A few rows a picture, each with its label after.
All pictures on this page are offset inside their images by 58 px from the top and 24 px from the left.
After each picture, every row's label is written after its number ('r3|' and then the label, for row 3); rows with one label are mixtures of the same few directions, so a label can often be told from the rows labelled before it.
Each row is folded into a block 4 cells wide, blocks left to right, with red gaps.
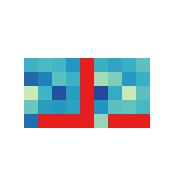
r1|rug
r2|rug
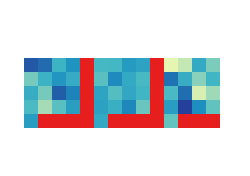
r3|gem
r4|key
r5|gem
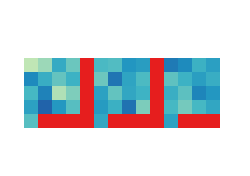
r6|gem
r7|key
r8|gem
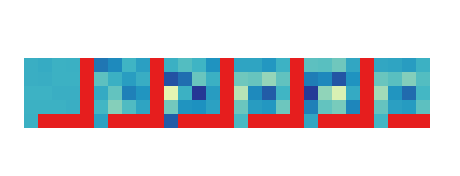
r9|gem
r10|gem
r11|rug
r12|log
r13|log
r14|log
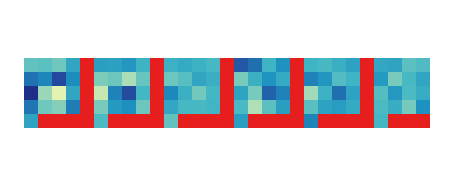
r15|log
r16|log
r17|rug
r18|gem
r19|rug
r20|key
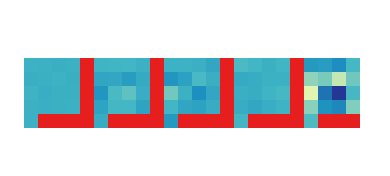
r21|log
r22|log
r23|rug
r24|gem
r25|log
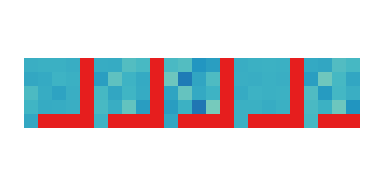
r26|rug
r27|key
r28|key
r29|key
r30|key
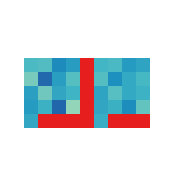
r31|key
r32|key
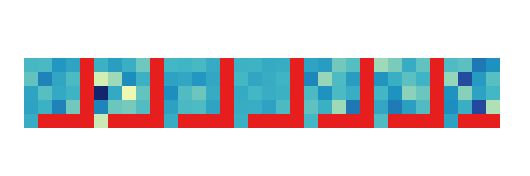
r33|key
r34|rug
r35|log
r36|key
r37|key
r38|gem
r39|key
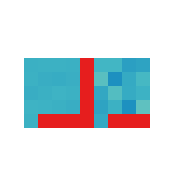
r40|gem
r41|key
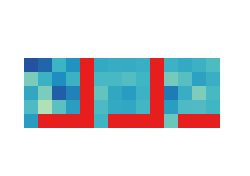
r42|gem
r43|log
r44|rug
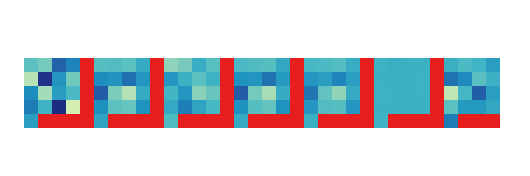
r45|key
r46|log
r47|gem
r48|log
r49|log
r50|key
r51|rug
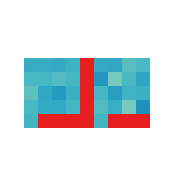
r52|log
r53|key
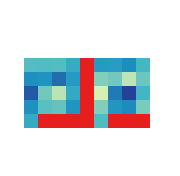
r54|log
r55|log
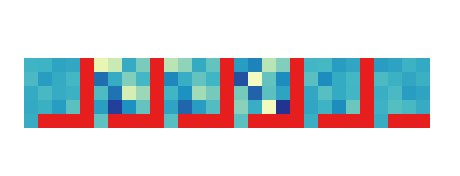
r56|key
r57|gem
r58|gem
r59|key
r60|key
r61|gem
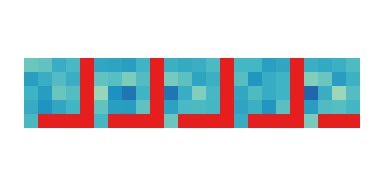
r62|gem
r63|log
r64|rug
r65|key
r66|rug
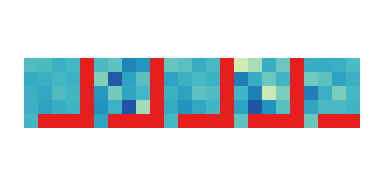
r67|gem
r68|key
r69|gem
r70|gem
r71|rug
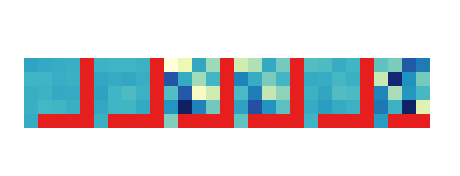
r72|gem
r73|log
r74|gem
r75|gem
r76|gem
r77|key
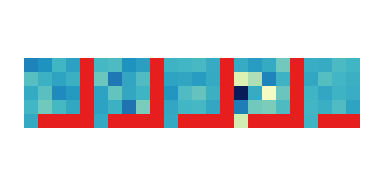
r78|gem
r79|key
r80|log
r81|rug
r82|key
